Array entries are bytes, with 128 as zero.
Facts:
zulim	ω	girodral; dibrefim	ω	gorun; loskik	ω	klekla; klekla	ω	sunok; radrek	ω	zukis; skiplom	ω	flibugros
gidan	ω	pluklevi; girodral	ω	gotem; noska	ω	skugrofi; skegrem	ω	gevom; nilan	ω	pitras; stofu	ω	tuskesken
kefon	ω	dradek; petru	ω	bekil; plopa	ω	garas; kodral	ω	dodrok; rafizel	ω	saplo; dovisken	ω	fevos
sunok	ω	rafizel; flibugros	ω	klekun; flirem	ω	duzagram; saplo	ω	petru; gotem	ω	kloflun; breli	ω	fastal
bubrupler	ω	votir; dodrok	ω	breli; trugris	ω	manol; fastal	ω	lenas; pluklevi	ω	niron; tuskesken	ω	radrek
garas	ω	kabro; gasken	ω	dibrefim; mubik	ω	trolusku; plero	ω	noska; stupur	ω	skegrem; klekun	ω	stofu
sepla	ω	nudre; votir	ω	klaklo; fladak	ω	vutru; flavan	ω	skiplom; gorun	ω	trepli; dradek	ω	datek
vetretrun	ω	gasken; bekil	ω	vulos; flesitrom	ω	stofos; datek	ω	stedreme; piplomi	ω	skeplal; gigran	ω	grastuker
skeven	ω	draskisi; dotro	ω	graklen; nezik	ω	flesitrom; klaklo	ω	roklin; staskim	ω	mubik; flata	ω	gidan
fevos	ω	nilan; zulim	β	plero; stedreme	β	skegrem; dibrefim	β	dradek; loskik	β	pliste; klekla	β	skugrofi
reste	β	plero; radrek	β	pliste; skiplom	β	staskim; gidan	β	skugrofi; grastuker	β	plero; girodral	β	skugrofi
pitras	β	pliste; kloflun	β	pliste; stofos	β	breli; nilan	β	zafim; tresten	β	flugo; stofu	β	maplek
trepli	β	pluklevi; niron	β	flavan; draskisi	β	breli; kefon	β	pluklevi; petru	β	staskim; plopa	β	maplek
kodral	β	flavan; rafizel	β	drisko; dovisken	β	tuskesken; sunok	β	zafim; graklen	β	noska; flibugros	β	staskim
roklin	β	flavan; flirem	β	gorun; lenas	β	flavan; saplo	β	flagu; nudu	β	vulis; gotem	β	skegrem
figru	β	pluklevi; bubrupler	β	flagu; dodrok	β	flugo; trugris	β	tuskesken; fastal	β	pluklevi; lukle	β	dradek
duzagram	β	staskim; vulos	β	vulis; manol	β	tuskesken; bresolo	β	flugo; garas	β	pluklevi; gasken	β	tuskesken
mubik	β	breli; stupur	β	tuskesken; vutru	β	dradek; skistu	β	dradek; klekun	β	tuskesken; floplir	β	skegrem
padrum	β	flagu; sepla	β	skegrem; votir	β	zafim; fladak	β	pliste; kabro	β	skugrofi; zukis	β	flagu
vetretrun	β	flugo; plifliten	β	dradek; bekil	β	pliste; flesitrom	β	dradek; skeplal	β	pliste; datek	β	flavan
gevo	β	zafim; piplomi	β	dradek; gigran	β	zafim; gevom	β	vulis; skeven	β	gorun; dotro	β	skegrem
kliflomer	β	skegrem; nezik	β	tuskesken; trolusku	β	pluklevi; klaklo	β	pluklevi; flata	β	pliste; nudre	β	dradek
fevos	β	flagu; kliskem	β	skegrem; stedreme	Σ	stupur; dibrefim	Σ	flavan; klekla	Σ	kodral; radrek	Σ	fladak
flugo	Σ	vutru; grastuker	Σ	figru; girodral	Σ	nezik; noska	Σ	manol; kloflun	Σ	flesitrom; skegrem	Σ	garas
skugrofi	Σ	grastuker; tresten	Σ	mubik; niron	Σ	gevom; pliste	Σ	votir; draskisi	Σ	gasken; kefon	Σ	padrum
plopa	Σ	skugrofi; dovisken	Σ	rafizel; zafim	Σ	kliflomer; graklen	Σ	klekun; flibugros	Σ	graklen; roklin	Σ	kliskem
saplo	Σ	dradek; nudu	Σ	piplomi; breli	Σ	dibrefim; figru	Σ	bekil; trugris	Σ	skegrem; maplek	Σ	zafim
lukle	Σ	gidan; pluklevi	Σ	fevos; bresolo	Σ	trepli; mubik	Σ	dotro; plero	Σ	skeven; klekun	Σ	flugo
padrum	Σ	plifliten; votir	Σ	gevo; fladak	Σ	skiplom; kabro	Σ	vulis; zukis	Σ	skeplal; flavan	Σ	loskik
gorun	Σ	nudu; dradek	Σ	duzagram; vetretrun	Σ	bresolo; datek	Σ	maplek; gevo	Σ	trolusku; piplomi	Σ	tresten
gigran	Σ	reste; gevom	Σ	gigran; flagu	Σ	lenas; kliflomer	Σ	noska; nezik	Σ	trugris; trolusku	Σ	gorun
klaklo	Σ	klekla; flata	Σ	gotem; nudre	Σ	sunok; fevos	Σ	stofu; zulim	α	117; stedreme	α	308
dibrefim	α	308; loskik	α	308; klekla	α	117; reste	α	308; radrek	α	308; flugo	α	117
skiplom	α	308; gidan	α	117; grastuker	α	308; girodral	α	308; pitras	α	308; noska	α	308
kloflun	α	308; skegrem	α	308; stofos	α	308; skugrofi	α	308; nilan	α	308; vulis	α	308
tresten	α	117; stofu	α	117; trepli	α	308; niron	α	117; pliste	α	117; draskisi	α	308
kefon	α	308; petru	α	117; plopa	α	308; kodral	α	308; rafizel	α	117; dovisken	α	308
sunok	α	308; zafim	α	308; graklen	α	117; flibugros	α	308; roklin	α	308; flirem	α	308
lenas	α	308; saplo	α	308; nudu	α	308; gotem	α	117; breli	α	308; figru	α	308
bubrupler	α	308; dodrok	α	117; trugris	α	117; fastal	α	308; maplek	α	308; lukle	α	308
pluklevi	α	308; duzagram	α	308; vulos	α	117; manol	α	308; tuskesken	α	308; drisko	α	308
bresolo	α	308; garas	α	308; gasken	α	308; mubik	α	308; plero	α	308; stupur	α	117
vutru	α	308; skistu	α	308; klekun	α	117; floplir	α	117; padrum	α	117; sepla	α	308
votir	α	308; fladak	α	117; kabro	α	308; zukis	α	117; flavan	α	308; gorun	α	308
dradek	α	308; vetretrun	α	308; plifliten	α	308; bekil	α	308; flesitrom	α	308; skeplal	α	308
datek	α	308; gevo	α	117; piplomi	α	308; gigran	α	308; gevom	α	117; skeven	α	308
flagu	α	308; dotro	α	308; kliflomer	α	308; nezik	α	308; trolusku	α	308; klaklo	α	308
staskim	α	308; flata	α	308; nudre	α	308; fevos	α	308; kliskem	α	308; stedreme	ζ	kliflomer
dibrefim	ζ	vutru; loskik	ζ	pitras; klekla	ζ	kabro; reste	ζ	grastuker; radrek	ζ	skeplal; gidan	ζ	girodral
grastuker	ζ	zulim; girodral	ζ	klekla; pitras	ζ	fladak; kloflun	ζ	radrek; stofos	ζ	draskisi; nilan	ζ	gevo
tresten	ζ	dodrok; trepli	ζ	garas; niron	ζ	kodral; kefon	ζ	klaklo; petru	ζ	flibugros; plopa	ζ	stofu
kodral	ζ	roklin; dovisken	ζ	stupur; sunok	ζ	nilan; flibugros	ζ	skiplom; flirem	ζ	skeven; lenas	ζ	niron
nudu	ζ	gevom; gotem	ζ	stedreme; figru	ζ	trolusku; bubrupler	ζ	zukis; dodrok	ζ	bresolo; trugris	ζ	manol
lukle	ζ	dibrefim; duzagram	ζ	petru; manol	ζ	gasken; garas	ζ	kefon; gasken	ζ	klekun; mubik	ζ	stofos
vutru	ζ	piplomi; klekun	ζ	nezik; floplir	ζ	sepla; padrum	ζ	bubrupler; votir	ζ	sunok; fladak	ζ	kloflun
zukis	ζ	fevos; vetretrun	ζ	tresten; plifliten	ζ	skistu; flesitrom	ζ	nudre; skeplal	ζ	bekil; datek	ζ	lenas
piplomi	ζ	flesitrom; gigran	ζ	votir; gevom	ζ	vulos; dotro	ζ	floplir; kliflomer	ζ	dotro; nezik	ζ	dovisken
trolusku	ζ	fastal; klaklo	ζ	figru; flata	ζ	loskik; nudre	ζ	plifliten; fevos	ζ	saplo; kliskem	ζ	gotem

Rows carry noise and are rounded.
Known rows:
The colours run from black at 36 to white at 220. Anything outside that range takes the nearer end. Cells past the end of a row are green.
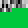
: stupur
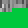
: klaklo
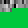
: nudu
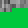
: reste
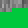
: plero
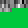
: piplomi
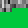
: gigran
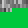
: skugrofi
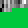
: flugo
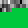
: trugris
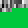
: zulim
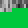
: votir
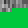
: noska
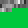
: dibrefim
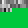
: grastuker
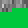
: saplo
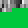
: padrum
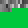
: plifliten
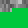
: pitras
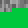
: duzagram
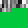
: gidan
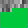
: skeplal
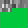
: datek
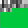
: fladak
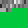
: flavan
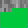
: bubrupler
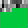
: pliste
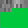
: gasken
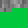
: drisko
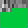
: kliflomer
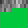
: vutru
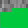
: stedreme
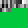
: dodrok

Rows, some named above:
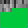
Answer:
gorun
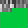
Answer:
trolusku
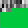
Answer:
gotem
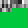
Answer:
rafizel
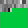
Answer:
bekil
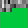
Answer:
gigran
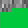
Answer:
saplo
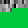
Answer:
nudu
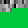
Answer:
nudu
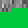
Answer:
saplo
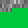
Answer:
breli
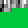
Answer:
klekun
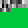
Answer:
floplir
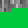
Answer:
garas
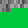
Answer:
sepla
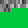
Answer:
skistu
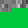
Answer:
flesitrom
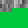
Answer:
tuskesken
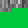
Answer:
girodral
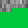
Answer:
flibugros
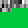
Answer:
petru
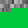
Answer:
dovisken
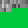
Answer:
plopa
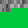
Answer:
sepla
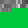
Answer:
flesitrom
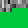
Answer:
gigran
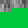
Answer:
nilan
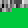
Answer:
zukis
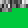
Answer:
gevom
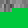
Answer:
sunok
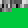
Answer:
niron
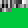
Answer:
dodrok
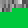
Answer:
radrek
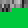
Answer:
nezik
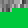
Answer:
skeplal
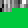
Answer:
graklen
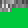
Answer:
mubik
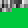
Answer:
klekla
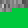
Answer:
fevos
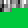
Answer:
klekun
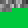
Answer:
nudre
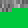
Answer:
dotro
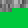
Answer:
tuskesken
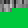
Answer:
gorun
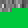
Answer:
dradek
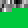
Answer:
tresten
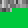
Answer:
figru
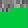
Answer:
dotro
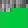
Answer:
lukle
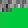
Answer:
fastal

